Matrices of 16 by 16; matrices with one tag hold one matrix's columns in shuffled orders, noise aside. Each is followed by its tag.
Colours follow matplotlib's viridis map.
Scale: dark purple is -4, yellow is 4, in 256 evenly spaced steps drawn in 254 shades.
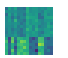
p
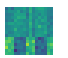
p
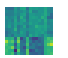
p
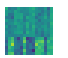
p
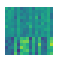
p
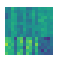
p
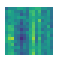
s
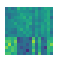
p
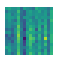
s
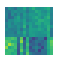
p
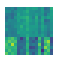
p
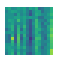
s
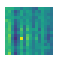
s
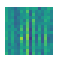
s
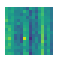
s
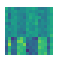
p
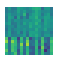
p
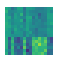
p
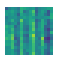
s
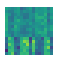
p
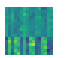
p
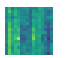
s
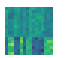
p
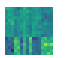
p
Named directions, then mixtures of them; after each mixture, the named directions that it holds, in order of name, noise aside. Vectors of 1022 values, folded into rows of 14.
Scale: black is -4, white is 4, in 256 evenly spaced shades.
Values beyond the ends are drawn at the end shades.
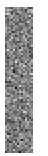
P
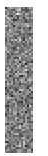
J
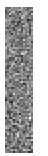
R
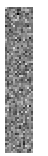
J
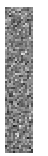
J, R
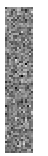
J, P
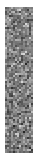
J, R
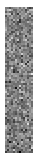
P, R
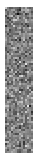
J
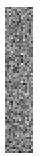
P, R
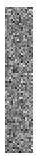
P, R
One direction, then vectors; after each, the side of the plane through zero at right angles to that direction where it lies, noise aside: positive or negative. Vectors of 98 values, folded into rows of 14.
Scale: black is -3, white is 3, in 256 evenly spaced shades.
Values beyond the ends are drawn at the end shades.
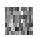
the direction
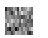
positive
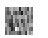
negative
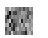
negative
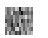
negative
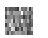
positive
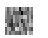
negative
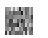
negative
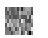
positive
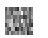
positive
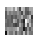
negative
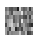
positive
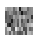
negative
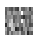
positive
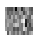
positive
